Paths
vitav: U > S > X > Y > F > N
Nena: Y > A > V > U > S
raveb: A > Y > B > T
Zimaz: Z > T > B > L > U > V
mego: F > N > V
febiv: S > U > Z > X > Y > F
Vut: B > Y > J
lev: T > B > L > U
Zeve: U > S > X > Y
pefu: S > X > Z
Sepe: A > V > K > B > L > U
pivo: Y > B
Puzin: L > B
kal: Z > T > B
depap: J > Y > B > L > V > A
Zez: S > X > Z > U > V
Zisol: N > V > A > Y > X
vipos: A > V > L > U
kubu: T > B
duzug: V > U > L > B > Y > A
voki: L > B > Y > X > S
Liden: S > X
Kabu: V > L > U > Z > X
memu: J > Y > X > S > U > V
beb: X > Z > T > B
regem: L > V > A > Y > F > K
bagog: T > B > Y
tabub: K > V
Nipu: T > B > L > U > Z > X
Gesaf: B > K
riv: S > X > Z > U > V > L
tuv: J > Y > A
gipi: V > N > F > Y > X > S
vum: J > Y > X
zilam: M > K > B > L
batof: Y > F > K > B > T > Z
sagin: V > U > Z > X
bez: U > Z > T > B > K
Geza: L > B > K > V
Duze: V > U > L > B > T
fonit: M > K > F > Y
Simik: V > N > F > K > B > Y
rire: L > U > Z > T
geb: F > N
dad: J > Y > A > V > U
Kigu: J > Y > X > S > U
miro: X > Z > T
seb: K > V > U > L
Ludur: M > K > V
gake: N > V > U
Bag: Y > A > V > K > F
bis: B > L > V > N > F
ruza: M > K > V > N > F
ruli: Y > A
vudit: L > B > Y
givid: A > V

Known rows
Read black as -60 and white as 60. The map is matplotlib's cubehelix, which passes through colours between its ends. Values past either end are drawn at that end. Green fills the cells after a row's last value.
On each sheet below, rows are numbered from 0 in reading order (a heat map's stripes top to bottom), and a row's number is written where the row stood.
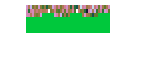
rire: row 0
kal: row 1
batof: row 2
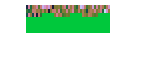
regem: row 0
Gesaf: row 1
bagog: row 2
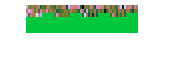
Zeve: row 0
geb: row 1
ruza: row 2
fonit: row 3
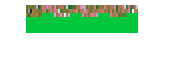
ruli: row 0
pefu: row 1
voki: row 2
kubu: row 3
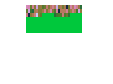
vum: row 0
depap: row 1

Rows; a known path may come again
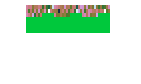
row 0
kal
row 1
bagog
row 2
rire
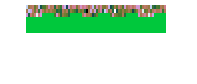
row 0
Zeve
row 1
fonit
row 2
batof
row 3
Ludur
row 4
pefu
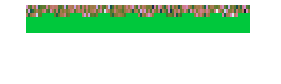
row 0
vum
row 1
ruli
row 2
kubu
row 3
givid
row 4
Nena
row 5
depap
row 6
Duze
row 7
memu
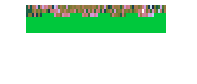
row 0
Bag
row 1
voki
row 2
vitav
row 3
Geza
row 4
riv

